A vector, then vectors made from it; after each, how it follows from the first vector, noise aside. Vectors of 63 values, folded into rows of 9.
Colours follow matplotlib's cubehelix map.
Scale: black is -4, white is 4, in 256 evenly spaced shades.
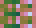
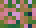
sign-scrambled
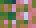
wrapped around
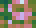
wrapped around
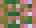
copied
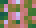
wrapped around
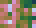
wrapped around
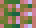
copied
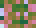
wrapped around
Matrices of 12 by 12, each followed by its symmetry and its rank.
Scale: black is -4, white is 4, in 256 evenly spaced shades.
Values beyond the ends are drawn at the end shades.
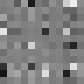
antisymmetric, rank two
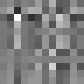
neither, rank two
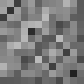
symmetric, full rank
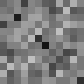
symmetric, full rank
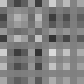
symmetric, rank one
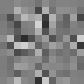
antisymmetric, rank two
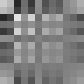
symmetric, rank one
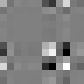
symmetric, rank one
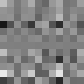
neither, rank two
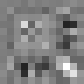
symmetric, rank two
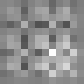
symmetric, rank two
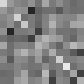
symmetric, full rank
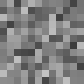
antisymmetric, full rank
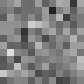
antisymmetric, full rank
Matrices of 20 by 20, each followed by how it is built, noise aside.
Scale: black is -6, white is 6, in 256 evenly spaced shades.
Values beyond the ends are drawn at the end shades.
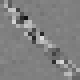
banded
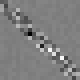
banded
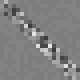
banded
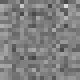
low rank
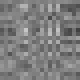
low rank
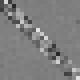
banded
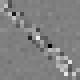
banded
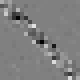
banded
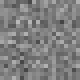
low rank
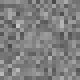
low rank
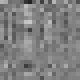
low rank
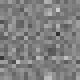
low rank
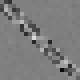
banded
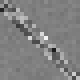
banded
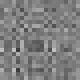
low rank
